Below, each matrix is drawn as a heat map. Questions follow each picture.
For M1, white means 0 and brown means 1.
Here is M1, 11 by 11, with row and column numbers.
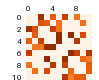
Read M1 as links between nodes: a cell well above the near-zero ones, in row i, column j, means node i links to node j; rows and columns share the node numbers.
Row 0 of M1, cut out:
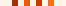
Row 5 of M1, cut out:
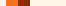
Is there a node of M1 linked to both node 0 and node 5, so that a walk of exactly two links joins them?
yes
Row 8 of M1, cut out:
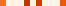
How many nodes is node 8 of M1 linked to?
4
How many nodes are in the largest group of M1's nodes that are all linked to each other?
3
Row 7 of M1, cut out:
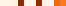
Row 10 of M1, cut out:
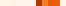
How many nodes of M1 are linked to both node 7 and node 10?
2
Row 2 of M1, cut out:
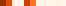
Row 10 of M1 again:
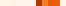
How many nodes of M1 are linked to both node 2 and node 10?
0
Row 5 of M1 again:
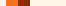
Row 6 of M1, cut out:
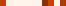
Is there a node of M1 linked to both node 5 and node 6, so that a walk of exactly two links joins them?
no
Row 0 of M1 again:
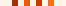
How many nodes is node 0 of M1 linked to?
4
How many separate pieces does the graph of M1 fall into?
1
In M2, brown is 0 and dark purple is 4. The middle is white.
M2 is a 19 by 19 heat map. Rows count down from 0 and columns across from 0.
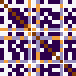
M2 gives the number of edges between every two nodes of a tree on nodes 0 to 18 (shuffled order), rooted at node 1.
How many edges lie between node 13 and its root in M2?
2
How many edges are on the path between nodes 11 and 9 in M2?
3
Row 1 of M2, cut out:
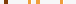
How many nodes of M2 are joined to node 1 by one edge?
3
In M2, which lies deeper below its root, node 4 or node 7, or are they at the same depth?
node 4
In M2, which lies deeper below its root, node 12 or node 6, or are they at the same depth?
the same depth
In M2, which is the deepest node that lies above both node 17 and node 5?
9
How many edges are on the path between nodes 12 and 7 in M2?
3
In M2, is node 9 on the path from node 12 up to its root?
no
